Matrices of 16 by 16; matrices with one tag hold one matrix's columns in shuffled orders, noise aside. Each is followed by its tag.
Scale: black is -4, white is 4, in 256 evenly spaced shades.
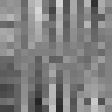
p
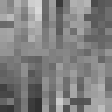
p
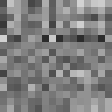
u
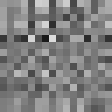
u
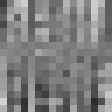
p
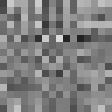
u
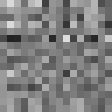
u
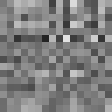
u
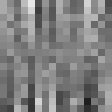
p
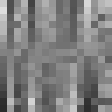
p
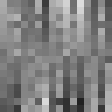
p
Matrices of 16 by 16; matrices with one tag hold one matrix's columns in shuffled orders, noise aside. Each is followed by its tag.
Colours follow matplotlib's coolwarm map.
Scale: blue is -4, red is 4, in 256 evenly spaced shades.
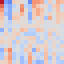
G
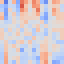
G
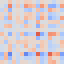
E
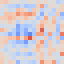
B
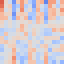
G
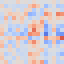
B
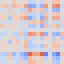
E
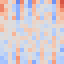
G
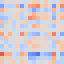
E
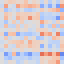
E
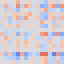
E
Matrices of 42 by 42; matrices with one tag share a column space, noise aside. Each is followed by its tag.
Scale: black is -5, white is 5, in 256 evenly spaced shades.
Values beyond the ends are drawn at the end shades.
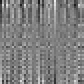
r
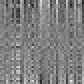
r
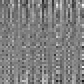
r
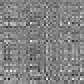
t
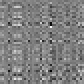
t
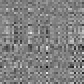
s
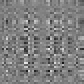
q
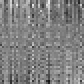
r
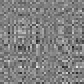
s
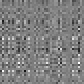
q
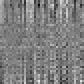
r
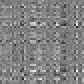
t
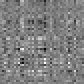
q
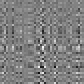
s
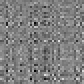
t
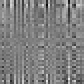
r
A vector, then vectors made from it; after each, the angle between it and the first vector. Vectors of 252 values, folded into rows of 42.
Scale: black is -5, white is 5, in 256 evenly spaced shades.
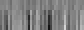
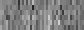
partly opposed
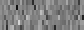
orthogonal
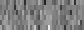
partly opposed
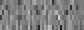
partly opposed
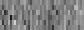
partly aligned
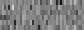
orthogonal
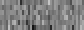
partly aligned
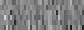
partly opposed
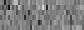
orthogonal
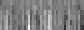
nearly opposite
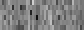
partly opposed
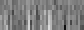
nearly opposite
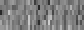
partly opposed
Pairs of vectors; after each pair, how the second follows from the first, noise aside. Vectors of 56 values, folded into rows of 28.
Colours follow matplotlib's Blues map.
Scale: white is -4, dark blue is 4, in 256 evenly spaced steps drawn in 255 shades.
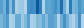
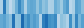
reversed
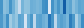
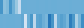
partly zeroed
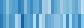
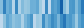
reversed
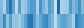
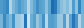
reversed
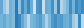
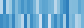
reversed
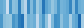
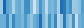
reversed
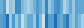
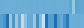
partly zeroed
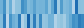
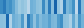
reversed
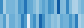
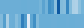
partly zeroed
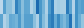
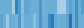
partly zeroed
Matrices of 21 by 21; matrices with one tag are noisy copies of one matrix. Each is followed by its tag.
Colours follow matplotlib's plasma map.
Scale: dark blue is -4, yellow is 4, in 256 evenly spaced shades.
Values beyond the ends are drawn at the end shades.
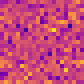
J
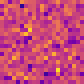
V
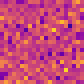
J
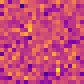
V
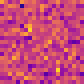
V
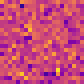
V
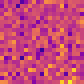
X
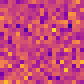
J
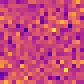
J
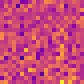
X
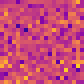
J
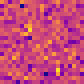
V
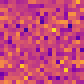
J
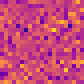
J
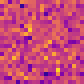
V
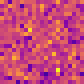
V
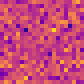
J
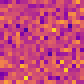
J
